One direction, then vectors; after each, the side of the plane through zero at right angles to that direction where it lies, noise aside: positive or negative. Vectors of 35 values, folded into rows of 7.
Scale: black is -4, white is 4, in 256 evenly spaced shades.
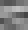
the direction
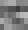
negative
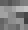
positive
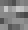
positive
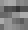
negative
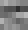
negative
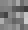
negative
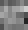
positive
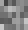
positive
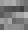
negative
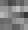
positive
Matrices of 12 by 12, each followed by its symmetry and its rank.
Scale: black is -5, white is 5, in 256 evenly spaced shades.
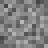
symmetric, full rank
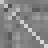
symmetric, full rank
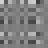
neither, rank one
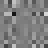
neither, rank two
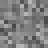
antisymmetric, full rank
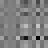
neither, rank one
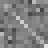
symmetric, full rank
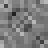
symmetric, full rank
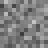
antisymmetric, full rank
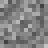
symmetric, full rank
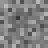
symmetric, full rank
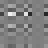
neither, rank one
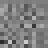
neither, rank two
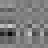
neither, rank one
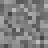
antisymmetric, full rank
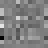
neither, rank two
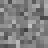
antisymmetric, full rank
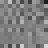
neither, rank two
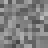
antisymmetric, full rank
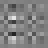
neither, rank one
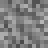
antisymmetric, full rank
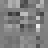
neither, rank two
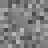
antisymmetric, full rank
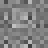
neither, rank two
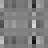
neither, rank one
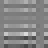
neither, rank one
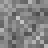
symmetric, full rank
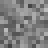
antisymmetric, full rank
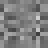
neither, rank two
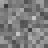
symmetric, full rank
